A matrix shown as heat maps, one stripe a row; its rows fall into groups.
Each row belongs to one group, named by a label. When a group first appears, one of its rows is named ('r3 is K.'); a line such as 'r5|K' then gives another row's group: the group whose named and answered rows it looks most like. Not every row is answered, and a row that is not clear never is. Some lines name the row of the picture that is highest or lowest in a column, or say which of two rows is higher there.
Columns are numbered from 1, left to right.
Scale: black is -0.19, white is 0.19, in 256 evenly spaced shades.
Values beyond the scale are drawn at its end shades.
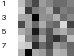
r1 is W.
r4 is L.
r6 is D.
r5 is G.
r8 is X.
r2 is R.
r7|G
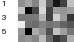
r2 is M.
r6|D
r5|X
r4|W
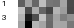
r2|X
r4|X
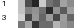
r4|G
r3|R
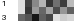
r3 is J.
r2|R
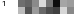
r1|D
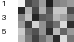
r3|G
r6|R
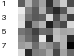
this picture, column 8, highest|4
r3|R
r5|J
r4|M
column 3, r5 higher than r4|No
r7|L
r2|D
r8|R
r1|L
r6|L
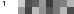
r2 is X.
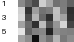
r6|G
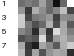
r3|R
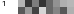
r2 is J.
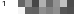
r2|W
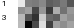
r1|W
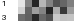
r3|J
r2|M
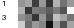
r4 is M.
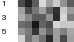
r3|R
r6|M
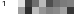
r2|X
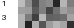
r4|X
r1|R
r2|G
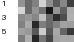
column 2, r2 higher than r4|No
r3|D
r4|G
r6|G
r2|M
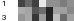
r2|G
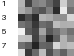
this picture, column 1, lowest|3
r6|G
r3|J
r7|J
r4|J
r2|R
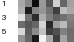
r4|L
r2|R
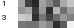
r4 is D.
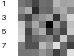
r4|M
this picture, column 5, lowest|4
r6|R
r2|G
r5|M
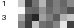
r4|X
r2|W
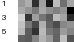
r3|X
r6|L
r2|L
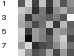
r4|R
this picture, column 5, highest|4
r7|G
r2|G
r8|R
